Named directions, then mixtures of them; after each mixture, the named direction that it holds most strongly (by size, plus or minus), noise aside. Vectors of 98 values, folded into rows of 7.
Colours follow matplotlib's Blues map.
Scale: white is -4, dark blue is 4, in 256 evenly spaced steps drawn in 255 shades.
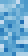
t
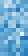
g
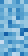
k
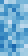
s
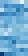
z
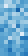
g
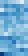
z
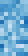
t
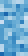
t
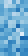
g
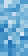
g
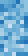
t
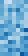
g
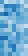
s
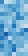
s
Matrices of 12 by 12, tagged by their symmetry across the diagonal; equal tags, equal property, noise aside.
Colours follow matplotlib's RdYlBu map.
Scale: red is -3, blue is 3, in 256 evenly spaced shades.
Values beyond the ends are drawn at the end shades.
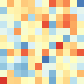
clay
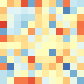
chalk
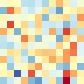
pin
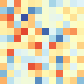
pin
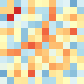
chalk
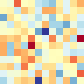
clay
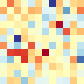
pin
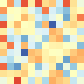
chalk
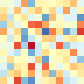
clay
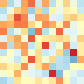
chalk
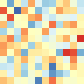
clay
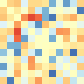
chalk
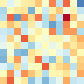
pin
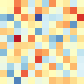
clay
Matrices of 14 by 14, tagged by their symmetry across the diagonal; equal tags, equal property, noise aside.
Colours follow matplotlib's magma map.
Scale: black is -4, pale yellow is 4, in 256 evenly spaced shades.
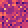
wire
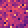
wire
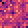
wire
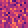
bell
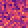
bell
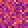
bell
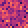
wire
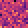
bell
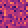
bell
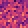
bell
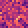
wire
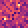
wire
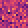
bell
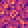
wire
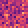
bell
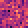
bell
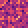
wire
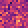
bell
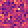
wire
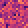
wire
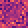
wire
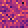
bell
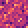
wire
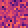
bell
